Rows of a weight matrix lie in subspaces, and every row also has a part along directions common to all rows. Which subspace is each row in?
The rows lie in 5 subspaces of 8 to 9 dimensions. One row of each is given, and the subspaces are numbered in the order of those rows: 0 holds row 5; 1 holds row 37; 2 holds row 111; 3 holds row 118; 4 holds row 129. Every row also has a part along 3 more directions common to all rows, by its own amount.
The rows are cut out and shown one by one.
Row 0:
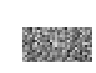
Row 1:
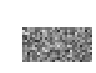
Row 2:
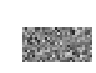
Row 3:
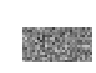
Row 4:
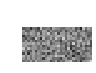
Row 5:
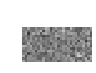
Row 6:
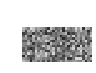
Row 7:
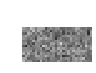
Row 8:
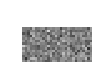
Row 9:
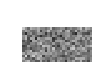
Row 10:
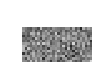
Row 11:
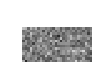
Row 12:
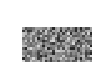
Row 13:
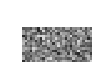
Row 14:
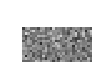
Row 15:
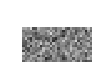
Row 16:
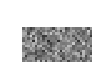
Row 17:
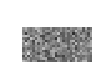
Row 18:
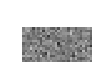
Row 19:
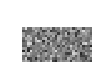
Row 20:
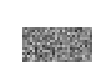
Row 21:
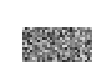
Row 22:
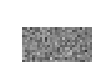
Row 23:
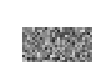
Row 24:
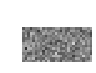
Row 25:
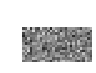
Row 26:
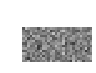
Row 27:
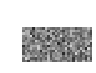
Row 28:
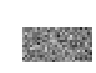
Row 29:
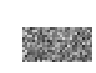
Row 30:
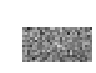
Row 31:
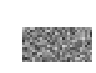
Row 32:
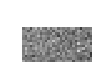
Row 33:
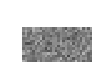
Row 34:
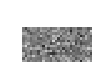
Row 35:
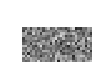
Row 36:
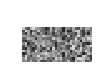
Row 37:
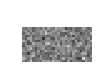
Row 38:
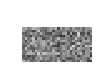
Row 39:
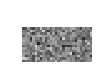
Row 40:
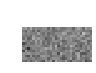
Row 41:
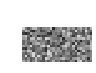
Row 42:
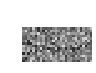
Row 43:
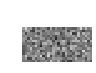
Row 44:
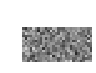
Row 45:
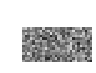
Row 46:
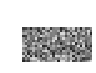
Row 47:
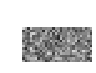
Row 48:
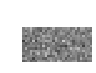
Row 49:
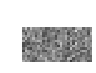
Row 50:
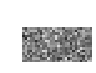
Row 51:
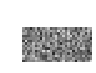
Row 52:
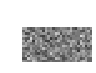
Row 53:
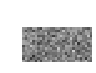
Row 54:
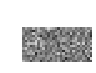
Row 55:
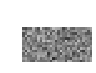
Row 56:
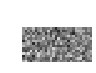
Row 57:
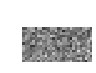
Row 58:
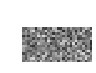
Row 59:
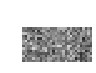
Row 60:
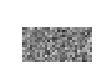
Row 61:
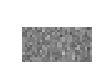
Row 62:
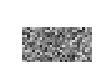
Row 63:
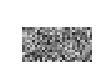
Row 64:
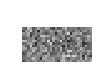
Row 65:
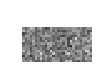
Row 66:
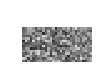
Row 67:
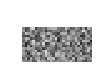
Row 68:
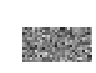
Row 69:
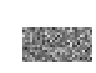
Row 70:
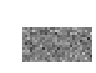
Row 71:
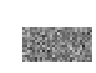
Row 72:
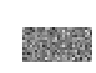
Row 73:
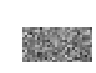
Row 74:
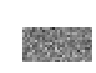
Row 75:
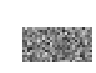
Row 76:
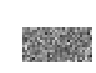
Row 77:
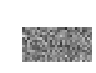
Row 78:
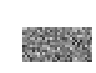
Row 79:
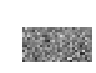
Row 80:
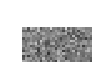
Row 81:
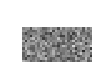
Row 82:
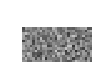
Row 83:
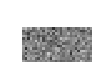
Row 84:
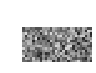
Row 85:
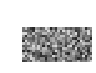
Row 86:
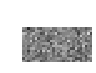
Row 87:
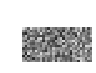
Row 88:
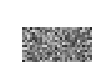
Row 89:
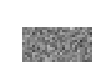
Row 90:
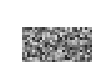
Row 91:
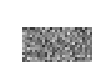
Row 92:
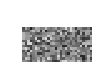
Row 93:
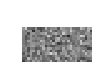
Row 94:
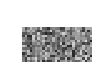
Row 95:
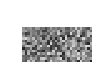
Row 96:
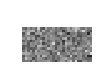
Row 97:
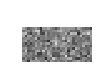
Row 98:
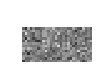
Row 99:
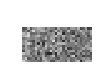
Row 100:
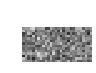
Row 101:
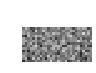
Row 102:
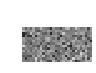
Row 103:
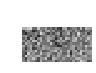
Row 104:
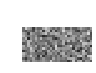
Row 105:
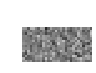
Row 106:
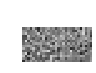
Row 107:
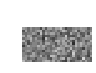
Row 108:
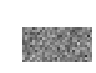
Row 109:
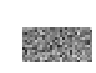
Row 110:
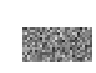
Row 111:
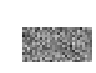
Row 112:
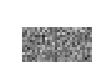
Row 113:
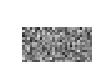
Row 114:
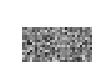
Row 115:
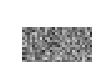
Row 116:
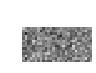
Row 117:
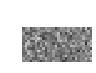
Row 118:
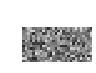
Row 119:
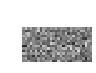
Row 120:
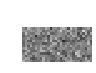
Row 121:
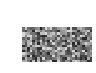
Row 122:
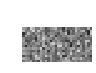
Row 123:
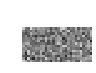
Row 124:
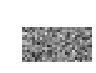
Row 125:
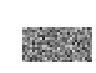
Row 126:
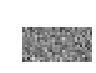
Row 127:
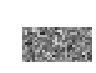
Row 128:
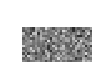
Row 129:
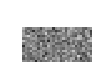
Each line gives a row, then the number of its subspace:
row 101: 0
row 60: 4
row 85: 4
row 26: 0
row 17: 3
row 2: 1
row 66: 3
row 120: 0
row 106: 1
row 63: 2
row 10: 2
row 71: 2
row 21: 1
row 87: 0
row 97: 2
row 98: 1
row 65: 4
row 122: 3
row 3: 3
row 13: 0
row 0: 2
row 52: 3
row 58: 4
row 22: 1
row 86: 2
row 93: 3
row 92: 1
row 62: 2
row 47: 3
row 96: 0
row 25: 2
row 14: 4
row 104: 0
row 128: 4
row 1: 1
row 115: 4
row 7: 3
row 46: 0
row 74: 2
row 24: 2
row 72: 4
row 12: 3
